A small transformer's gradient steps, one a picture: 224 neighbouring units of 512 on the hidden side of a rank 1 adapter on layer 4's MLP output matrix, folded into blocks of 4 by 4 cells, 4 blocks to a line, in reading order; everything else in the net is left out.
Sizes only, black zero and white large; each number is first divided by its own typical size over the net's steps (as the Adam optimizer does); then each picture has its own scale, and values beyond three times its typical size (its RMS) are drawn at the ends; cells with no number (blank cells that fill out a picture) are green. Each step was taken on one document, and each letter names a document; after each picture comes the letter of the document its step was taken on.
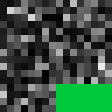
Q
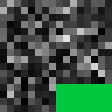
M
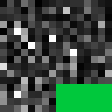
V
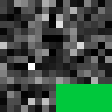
M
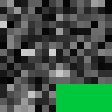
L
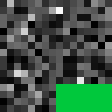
L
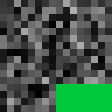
M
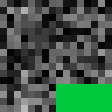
V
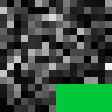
M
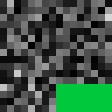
L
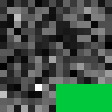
V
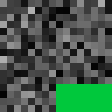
L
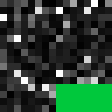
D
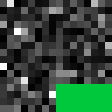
D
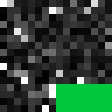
D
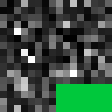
V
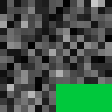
L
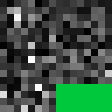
V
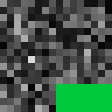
V
